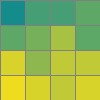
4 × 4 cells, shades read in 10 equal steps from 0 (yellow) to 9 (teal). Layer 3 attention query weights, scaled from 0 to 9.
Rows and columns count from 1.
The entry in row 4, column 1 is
0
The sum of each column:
16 17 14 15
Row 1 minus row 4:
9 6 5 5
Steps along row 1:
down same down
